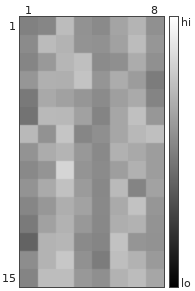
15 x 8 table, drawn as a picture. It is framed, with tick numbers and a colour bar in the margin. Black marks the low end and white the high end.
Slope: none. Average level on the scale: 60%. Roughest part: middle left. Stripes: upright, repeating 2 times.
